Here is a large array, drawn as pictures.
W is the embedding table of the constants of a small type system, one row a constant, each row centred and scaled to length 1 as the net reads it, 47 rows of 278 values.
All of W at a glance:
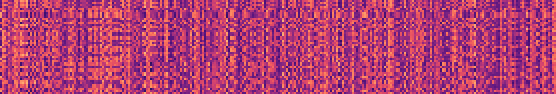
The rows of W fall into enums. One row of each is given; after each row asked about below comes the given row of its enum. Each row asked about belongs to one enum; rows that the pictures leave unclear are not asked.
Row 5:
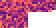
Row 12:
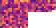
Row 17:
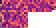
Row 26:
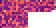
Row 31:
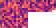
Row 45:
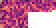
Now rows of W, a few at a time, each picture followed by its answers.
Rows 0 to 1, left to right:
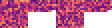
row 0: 12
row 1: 26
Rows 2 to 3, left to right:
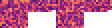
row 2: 12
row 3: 26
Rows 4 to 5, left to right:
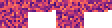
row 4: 31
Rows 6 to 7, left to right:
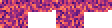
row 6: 45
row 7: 45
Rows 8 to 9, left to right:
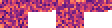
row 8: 45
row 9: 12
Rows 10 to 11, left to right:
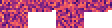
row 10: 17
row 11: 31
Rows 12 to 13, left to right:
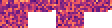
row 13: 26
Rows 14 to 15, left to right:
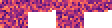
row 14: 45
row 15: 5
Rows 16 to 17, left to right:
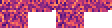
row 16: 17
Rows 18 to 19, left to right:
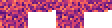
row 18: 5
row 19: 5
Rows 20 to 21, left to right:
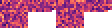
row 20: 17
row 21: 12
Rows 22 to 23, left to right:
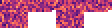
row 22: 17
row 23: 45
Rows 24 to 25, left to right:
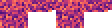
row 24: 5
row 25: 5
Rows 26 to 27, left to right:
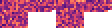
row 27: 12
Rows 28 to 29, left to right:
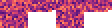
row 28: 5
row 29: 45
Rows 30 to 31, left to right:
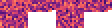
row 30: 5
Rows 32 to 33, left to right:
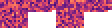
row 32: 31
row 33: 12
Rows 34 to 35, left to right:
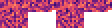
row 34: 31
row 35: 31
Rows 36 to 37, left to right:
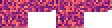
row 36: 26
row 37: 26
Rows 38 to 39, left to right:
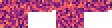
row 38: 45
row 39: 31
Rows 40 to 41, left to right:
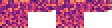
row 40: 12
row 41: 12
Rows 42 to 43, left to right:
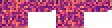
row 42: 26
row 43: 26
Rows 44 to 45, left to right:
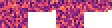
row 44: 31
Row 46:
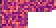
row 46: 26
